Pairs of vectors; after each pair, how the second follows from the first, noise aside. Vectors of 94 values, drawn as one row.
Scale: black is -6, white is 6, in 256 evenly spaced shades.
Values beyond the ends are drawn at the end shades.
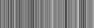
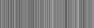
shrunk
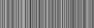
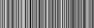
scaled up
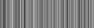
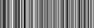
scaled up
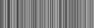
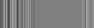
partly zeroed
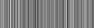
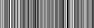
scaled up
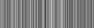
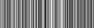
scaled up
